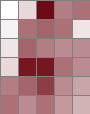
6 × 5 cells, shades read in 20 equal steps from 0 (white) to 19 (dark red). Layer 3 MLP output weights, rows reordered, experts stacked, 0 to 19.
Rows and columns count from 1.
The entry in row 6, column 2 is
9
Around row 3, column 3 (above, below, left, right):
12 18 12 9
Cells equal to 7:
1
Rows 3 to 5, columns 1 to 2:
2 12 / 3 18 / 10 12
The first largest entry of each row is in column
3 3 2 2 3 1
